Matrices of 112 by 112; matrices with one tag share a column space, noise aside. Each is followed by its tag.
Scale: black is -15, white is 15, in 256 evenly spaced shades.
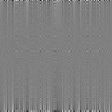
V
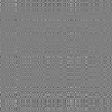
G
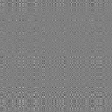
G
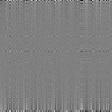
V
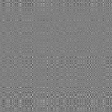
G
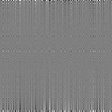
V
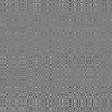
G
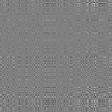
G
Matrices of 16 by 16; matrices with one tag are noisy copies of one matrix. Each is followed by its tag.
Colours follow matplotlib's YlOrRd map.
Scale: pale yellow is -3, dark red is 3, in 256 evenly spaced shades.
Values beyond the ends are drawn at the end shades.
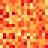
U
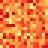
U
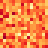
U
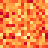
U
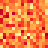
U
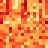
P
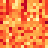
P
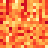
P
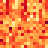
P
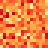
U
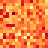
U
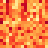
P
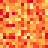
U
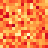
U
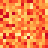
U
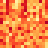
P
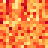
P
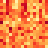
P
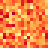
U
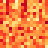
P
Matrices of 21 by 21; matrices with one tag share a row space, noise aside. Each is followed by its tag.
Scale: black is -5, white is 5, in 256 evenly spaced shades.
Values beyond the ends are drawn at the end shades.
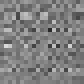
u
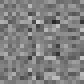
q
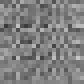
u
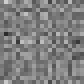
u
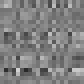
u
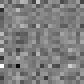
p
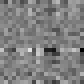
q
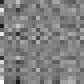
p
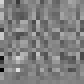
p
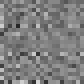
p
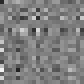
p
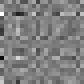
p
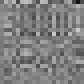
u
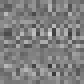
u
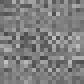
u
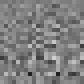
q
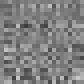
u
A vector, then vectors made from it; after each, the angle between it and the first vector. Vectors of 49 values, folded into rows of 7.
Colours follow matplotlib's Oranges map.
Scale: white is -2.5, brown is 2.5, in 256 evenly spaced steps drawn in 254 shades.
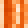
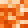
orthogonal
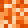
orthogonal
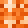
partly opposed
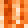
nearly parallel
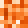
partly aligned
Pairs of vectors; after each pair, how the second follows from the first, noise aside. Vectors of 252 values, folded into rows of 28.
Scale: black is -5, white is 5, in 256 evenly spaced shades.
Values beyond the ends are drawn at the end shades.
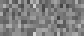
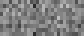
negated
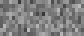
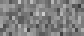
negated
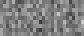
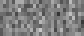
negated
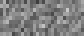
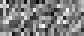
scaled up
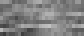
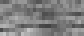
negated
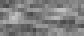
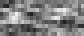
scaled up
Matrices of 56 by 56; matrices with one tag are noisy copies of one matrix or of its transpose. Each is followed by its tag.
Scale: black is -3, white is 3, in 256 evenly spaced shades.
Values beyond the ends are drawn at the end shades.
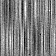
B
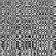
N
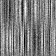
B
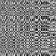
N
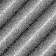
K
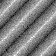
K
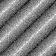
K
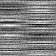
B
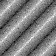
K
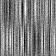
B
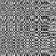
N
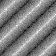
K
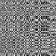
N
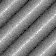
K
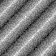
K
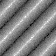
K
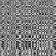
N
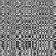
N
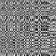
N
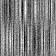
B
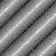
K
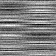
B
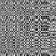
N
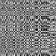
N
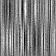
B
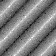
K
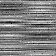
B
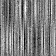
B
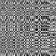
N
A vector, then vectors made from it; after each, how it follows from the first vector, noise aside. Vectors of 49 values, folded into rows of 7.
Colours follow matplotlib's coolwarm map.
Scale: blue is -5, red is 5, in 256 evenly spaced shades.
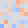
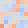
sign-scrambled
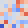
scaled up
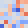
scaled up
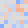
sign-scrambled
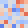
scaled up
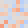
sign-scrambled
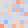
sign-scrambled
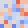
scaled up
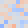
sign-scrambled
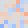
sign-scrambled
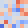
scaled up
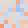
sign-scrambled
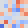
scaled up
